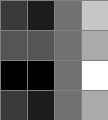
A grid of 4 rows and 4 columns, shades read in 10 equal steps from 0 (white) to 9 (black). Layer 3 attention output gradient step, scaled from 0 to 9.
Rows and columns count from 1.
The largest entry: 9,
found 2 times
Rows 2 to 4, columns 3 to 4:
5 3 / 5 0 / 5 3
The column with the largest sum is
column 2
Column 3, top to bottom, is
5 5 5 5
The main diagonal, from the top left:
7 6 5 3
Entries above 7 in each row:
1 0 2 1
